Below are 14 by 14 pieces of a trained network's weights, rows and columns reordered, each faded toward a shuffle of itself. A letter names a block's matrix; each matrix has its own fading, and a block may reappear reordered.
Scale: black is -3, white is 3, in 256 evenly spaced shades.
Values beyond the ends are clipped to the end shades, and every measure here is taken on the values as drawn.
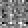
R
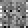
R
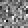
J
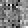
R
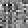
R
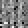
R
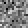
J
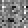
R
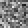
J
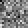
J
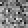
J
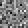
J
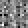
R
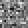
J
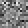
J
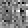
R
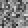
J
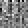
R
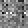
R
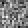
J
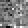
R
